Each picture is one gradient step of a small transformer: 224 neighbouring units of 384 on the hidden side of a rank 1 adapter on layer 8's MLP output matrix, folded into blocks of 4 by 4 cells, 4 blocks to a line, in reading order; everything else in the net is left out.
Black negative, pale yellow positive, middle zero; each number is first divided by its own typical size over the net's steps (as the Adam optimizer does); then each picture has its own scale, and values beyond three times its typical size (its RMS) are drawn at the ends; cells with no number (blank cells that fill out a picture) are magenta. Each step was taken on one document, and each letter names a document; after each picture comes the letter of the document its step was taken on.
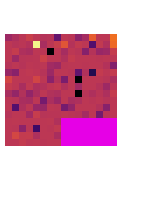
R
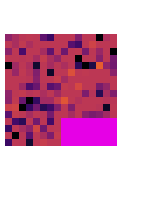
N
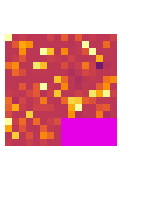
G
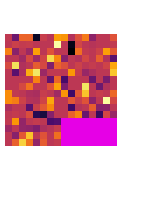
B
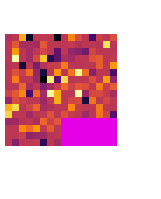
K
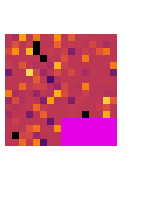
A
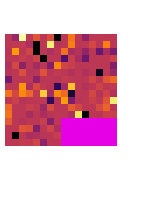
A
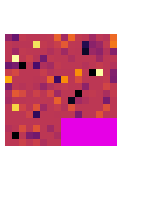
R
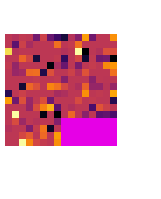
B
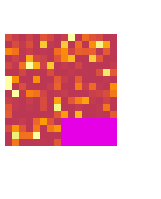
K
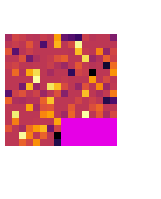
B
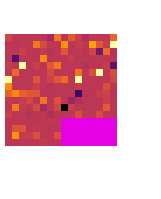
R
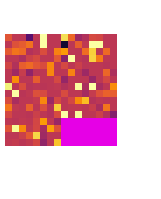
K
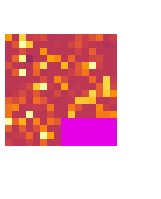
G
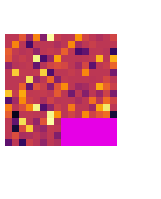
N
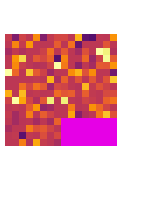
B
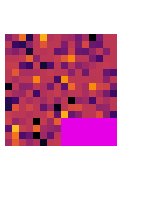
K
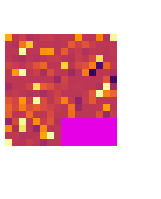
G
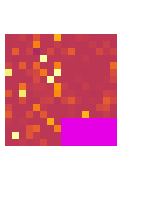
A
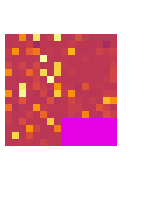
A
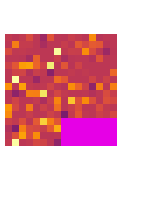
K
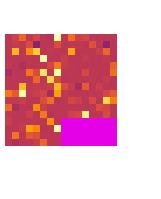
A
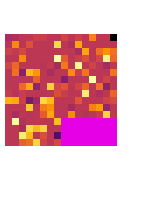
B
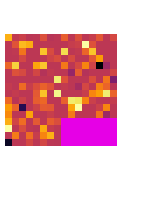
G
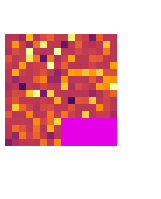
K
